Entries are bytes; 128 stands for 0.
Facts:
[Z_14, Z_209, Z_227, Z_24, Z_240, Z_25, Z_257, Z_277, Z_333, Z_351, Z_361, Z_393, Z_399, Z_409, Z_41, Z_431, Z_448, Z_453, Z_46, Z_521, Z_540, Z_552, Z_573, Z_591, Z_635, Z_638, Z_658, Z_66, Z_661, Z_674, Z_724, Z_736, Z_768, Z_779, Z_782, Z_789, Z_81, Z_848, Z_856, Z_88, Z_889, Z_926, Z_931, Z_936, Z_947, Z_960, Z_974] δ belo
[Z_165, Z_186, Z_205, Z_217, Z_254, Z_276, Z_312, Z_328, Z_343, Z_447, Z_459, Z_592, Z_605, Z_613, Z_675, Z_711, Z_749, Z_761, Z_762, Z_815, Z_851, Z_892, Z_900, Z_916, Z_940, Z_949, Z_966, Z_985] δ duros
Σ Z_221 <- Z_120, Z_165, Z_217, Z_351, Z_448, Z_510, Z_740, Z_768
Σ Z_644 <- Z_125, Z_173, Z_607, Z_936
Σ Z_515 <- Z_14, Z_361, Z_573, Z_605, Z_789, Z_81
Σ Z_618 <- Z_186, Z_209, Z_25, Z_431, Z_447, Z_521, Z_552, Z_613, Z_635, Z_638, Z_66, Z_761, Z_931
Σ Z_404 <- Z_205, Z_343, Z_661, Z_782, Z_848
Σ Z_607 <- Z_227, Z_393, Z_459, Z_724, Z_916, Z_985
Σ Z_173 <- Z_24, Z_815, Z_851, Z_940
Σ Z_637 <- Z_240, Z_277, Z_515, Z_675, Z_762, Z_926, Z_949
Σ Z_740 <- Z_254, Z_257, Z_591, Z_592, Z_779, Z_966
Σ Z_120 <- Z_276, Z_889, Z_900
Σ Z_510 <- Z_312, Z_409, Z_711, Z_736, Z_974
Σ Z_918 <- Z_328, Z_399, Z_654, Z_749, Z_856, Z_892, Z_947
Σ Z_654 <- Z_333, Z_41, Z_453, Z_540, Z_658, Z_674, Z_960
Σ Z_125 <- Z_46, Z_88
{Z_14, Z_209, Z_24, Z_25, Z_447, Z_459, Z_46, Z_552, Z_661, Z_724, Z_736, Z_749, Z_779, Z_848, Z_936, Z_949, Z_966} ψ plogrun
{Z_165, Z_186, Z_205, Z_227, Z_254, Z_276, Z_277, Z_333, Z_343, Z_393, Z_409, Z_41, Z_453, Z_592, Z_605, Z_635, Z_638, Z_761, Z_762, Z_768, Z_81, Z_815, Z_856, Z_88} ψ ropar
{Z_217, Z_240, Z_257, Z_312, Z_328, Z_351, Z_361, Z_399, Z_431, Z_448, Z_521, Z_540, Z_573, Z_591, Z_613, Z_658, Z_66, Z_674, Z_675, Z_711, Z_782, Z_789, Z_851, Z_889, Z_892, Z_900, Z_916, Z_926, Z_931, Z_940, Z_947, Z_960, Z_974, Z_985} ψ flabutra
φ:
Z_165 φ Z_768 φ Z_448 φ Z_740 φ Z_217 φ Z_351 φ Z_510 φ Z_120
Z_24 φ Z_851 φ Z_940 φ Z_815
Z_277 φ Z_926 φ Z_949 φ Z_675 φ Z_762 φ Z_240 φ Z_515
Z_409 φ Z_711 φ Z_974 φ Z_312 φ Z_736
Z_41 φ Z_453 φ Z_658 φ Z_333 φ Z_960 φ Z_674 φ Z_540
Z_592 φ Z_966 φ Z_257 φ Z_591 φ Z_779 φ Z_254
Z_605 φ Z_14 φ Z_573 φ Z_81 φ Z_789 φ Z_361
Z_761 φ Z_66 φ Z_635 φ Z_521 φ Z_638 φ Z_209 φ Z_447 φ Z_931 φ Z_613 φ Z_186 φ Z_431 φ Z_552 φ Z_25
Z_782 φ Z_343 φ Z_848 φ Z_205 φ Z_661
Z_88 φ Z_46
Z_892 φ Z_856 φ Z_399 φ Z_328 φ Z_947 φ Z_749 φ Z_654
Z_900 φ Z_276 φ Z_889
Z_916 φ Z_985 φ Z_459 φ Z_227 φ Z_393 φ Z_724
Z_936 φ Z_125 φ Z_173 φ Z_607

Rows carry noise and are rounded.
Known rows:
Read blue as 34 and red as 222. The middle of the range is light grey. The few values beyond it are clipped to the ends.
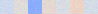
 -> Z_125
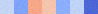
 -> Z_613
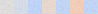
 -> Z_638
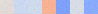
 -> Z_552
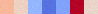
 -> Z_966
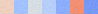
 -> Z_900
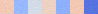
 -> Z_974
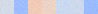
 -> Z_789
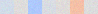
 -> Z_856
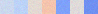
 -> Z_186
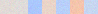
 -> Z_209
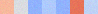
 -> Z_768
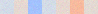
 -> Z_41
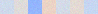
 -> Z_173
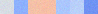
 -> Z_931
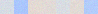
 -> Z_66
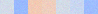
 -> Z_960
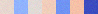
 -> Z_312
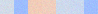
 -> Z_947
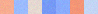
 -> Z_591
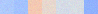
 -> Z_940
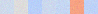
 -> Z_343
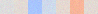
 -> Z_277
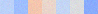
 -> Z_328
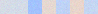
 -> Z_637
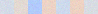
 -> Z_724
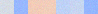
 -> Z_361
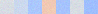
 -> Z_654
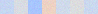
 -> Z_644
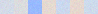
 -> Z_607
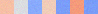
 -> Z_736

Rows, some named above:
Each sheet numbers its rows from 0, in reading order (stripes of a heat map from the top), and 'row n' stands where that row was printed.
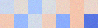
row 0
Z_88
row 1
Z_974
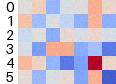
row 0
Z_14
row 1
Z_448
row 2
Z_125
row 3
Z_431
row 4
Z_966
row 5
Z_711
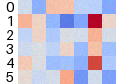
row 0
Z_540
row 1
Z_966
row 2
Z_459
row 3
Z_447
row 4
Z_165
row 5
Z_25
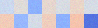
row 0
Z_125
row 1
Z_974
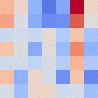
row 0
Z_966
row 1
Z_740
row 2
Z_762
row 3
Z_409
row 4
Z_205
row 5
Z_351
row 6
Z_521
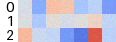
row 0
Z_931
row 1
Z_782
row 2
Z_254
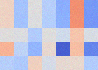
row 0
Z_900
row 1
Z_900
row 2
Z_635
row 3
Z_120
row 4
Z_916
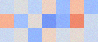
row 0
Z_447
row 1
Z_257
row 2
Z_173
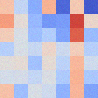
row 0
Z_510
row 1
Z_779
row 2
Z_276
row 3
Z_815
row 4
Z_661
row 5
Z_205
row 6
Z_889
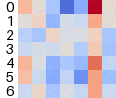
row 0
Z_592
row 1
Z_848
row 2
Z_892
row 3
Z_762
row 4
Z_768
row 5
Z_221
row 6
Z_949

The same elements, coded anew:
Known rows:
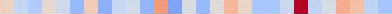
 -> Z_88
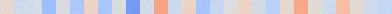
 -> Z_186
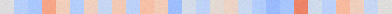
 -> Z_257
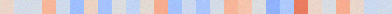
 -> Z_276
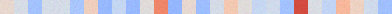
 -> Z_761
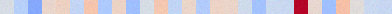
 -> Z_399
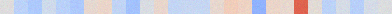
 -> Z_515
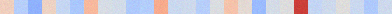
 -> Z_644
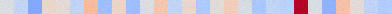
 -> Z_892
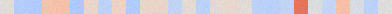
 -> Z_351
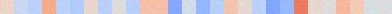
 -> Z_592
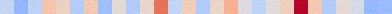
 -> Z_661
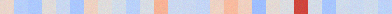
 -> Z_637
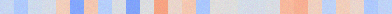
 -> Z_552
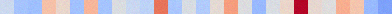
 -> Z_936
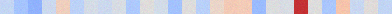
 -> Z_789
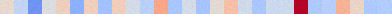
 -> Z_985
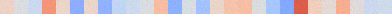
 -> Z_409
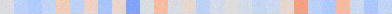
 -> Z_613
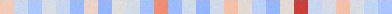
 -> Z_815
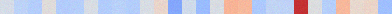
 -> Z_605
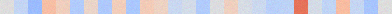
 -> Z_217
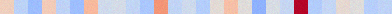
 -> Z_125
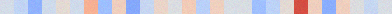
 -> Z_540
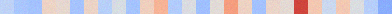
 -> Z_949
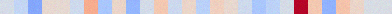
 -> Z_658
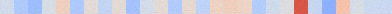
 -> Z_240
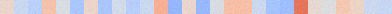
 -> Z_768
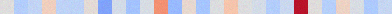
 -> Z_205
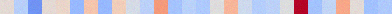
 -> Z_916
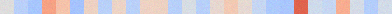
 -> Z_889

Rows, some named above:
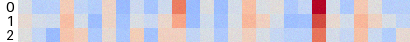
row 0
Z_343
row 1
Z_165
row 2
Z_217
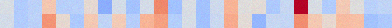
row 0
Z_343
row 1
Z_966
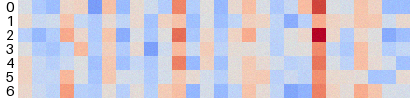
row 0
Z_724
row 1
Z_254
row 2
Z_848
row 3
Z_931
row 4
Z_635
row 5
Z_510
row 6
Z_592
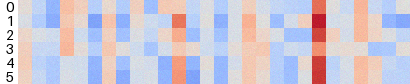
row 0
Z_217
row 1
Z_459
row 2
Z_165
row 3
Z_510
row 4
Z_393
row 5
Z_227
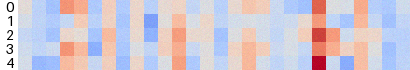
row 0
Z_974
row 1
Z_613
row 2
Z_749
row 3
Z_736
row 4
Z_782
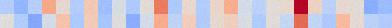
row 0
Z_848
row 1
Z_521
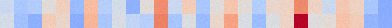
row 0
Z_209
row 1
Z_46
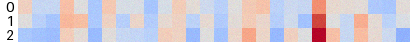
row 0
Z_510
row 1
Z_448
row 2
Z_14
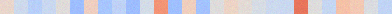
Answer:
Z_638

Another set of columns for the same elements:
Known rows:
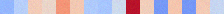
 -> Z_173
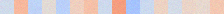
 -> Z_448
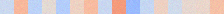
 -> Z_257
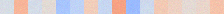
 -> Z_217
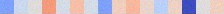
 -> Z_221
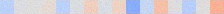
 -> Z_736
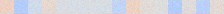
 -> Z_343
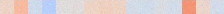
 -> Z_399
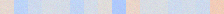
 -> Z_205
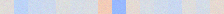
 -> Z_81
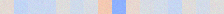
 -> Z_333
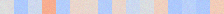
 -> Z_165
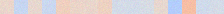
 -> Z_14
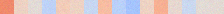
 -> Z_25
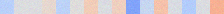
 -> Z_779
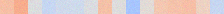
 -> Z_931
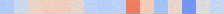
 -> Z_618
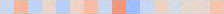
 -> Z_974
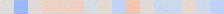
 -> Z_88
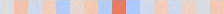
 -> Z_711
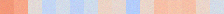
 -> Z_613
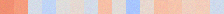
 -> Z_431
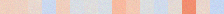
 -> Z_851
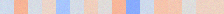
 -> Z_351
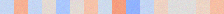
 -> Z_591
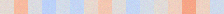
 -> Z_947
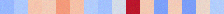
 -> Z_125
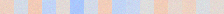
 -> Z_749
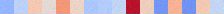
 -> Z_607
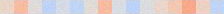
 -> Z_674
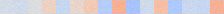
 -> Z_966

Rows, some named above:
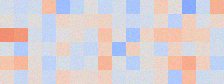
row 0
Z_254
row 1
Z_848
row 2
Z_431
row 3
Z_393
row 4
Z_540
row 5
Z_14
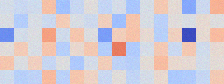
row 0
Z_254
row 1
Z_227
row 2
Z_740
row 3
Z_900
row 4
Z_447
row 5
Z_768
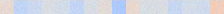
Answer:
Z_205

